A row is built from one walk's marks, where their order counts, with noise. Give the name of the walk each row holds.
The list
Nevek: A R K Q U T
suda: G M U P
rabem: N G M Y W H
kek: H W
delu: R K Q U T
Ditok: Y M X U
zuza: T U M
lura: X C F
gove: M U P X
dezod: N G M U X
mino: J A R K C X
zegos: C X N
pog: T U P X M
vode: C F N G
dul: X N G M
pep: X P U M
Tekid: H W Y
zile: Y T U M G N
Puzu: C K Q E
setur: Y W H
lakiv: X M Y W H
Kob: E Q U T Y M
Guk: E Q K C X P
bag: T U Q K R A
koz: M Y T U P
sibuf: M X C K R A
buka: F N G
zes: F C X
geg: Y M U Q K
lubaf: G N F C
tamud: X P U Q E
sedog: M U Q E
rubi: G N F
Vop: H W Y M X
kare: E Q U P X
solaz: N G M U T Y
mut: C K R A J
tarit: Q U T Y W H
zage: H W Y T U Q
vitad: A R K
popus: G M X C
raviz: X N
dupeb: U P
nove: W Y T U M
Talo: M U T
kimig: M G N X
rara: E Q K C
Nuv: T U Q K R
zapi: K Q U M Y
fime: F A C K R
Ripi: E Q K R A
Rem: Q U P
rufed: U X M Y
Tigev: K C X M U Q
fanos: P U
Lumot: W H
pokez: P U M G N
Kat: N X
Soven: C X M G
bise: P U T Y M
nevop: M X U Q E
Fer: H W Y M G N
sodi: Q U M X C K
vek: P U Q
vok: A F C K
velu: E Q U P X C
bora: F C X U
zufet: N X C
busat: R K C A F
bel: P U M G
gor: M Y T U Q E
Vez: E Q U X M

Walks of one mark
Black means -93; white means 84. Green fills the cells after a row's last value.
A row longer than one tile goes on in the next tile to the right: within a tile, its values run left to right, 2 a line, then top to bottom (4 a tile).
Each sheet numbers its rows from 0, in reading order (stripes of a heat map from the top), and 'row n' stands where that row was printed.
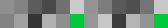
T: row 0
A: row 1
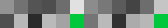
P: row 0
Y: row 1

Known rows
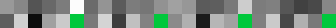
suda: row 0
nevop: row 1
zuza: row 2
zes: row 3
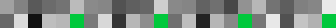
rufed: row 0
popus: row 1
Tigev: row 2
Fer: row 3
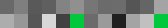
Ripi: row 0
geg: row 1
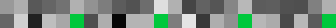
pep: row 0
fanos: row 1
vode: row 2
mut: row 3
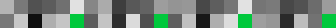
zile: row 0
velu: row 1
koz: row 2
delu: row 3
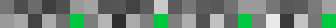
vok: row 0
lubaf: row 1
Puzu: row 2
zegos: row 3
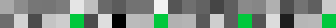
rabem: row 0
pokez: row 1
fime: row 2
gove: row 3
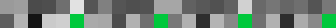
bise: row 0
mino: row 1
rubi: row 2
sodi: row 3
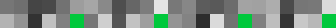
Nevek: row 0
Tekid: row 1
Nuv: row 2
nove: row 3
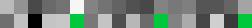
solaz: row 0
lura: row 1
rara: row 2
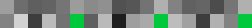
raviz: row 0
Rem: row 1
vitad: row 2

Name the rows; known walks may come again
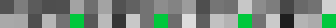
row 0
mino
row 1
tamud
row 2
Vop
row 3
Talo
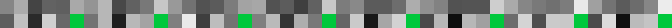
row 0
kare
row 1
pog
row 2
zegos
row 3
lubaf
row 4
Ditok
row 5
vek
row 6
rabem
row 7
bel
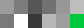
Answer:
Soven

